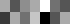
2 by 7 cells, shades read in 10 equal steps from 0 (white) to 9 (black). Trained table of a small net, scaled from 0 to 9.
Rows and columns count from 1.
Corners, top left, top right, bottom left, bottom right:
3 6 7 3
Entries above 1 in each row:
6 7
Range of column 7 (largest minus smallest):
3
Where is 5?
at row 1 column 6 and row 2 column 3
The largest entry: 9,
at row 2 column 5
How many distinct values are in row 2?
6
